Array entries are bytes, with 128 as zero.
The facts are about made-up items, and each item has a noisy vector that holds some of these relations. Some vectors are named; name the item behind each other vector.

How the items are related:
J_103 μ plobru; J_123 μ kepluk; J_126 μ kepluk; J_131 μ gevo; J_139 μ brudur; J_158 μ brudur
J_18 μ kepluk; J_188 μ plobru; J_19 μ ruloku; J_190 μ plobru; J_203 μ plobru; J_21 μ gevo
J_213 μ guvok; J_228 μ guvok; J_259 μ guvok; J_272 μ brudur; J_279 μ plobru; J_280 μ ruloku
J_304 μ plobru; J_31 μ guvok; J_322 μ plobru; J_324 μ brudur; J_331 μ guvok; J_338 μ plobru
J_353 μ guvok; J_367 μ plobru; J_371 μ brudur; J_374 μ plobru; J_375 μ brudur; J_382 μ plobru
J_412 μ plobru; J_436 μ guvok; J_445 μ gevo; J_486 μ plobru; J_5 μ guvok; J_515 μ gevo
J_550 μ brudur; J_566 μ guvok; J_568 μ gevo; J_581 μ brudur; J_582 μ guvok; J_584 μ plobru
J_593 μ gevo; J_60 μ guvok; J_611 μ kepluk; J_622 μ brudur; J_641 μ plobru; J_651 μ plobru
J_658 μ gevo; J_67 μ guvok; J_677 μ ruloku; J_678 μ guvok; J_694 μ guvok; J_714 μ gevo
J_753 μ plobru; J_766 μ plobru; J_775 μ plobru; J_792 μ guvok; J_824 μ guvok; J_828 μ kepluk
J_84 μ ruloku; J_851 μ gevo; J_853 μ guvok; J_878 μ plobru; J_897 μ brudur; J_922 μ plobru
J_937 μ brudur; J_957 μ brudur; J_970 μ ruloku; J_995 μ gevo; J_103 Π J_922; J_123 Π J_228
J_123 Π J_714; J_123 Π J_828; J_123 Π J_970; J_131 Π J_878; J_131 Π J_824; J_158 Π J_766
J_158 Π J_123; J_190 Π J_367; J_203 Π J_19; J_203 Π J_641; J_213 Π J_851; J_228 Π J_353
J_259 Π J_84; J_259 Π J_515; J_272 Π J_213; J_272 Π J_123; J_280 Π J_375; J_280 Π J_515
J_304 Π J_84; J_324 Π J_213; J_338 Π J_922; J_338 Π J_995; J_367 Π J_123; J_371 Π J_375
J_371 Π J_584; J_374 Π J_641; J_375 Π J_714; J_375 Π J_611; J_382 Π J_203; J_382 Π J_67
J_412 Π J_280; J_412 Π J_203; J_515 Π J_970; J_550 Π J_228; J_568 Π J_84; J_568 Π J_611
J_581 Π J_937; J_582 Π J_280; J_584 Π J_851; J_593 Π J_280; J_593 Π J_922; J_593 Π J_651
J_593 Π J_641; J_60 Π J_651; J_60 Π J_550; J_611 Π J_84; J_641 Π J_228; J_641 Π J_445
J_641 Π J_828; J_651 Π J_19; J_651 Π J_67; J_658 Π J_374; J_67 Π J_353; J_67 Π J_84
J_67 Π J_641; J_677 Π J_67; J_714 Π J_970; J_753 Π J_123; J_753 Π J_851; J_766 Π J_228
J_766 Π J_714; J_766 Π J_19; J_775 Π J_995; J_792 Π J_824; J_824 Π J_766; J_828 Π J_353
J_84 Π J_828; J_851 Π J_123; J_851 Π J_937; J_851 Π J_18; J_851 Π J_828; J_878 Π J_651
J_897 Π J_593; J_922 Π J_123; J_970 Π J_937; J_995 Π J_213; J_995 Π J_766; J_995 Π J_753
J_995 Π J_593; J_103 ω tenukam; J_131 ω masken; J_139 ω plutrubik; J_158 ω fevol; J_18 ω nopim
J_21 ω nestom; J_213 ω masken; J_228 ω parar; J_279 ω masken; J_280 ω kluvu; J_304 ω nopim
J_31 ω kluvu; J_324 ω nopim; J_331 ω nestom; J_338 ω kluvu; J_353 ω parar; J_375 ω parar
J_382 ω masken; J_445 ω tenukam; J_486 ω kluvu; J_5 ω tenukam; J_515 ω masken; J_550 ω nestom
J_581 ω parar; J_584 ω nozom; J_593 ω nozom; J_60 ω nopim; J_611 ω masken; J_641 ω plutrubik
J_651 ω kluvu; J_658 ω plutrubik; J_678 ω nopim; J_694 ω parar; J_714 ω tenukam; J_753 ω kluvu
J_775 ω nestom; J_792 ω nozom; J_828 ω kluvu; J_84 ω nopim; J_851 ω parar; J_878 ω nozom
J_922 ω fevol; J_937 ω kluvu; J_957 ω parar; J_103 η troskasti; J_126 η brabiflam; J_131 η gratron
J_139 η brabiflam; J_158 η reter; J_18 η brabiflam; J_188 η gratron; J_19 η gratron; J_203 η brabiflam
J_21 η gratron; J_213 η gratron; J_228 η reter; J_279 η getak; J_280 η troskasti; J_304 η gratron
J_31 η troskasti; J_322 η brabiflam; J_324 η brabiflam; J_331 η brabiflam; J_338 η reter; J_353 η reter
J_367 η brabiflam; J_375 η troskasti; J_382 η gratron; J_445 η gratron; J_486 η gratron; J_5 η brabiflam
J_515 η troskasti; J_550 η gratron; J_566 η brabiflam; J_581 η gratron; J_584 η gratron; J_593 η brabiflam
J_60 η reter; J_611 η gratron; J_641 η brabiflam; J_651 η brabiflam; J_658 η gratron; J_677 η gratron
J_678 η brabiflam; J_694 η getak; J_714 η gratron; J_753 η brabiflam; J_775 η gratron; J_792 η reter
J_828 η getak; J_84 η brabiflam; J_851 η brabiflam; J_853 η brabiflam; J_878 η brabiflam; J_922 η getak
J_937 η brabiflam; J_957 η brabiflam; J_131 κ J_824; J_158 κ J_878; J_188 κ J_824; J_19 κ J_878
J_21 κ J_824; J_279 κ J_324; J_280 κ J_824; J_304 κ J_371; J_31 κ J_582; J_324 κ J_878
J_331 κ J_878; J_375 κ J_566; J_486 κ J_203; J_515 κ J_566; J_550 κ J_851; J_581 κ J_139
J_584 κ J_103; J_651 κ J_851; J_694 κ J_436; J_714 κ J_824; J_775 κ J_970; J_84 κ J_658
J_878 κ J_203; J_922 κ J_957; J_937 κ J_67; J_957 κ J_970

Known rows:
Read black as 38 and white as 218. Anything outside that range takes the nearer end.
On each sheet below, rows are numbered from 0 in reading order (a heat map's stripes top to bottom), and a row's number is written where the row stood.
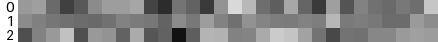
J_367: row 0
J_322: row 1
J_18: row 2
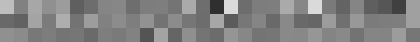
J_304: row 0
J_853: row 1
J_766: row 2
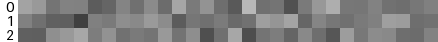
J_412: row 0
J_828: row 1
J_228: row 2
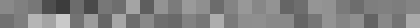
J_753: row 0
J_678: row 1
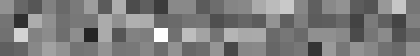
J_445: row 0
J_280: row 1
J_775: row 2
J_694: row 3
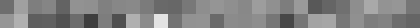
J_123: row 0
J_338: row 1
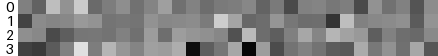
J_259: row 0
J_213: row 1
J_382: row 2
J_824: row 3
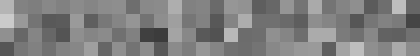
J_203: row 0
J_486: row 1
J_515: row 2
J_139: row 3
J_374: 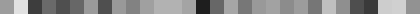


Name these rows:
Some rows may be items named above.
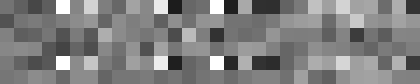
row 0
J_792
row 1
J_139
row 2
J_188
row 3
J_753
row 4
J_792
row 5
J_622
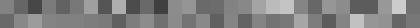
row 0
J_445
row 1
J_371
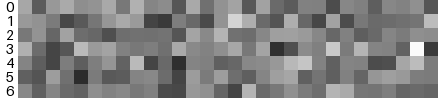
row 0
J_19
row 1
J_367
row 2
J_851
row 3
J_878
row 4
J_445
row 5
J_937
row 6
J_515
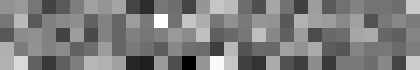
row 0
J_367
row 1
J_103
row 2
J_581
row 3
J_568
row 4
J_190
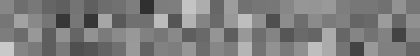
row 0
J_584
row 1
J_922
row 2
J_31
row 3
J_651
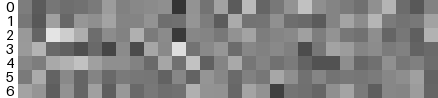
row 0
J_611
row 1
J_566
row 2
J_84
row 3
J_338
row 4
J_331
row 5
J_995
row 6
J_279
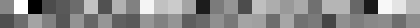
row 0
J_658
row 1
J_957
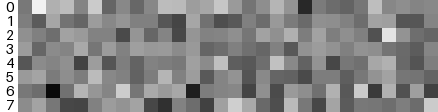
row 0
J_324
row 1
J_375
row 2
J_550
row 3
J_677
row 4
J_581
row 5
J_158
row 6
J_131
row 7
J_367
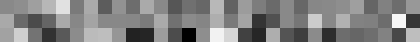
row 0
J_60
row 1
J_878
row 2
J_190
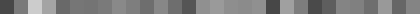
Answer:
J_970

